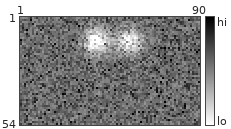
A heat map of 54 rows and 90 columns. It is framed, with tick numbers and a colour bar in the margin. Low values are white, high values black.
The distribution is heavy-tailed on both sides. The top middle is the ninth with the lowest average. Two dips sink into the field. No single row or column stands out from its neighbours.
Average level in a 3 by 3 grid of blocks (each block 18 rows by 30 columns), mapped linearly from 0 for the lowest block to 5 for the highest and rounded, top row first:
5 0 5 / 5 4 5 / 5 5 5
